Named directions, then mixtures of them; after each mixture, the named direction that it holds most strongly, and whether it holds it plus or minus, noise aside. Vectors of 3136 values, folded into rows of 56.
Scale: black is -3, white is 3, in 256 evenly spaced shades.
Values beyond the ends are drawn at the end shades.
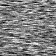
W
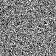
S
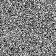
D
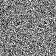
S, plus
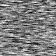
W, minus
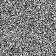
D, plus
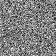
D, minus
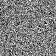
S, plus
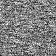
S, minus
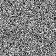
D, minus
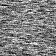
W, plus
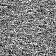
S, plus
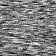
W, plus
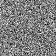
S, minus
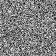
D, minus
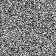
D, plus
